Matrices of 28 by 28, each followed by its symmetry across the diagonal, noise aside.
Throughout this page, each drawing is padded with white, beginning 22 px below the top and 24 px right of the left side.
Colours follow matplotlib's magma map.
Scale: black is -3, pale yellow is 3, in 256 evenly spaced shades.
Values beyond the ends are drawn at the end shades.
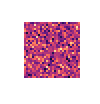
antisymmetric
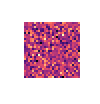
antisymmetric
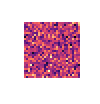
neither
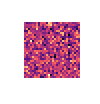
neither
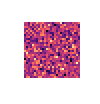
antisymmetric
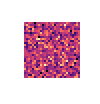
neither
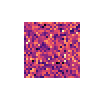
antisymmetric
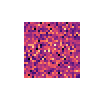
neither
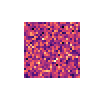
neither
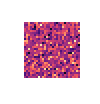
neither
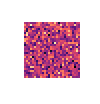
neither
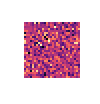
antisymmetric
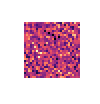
antisymmetric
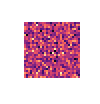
antisymmetric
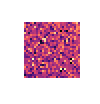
antisymmetric
